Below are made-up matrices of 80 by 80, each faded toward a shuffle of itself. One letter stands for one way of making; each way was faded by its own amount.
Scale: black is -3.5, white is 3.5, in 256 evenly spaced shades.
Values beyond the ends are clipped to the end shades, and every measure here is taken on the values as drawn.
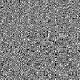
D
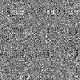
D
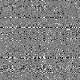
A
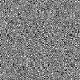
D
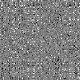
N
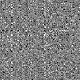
D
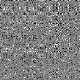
N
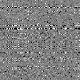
A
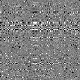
A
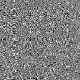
D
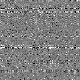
A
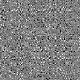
N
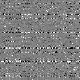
A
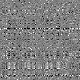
A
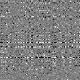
A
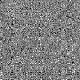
D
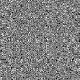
D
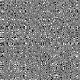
N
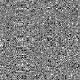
D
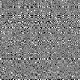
A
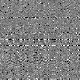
A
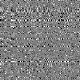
A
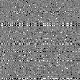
A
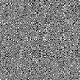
D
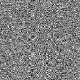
D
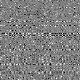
A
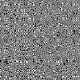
N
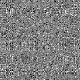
D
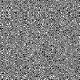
D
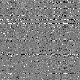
A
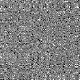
N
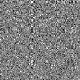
D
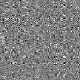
N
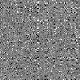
N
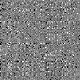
N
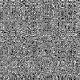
D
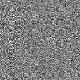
D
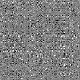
N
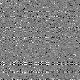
A
